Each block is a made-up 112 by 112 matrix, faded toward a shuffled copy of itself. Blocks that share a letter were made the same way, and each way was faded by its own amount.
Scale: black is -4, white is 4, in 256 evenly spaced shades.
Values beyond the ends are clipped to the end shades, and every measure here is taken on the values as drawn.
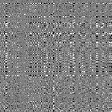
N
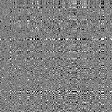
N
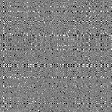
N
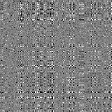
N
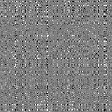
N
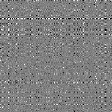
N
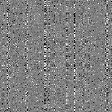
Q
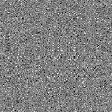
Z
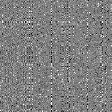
Q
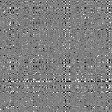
N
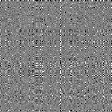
N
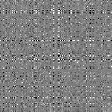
N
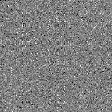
Z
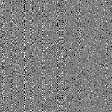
Q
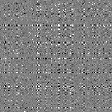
N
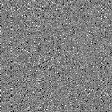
Z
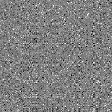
Z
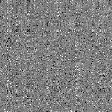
Z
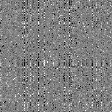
Q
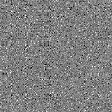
Z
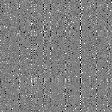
Q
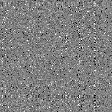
Z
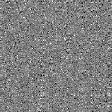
Z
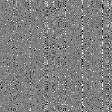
Q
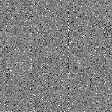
Z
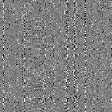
Q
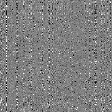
Q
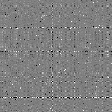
N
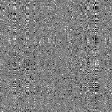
Q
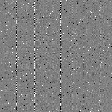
Q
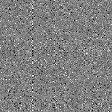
Z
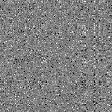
Z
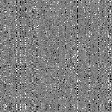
Q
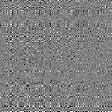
N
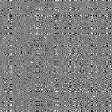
N
